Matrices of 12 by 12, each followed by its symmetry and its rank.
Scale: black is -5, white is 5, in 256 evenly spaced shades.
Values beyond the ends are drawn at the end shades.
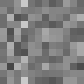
neither, rank two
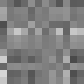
neither, rank two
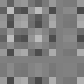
symmetric, rank one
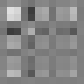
symmetric, rank one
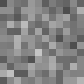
neither, full rank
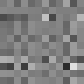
neither, rank two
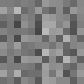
neither, rank two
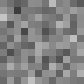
neither, full rank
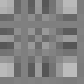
symmetric, rank one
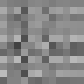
neither, rank two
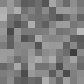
neither, full rank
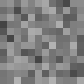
neither, full rank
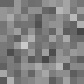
neither, full rank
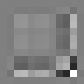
symmetric, rank one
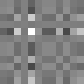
symmetric, rank one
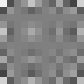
symmetric, rank one
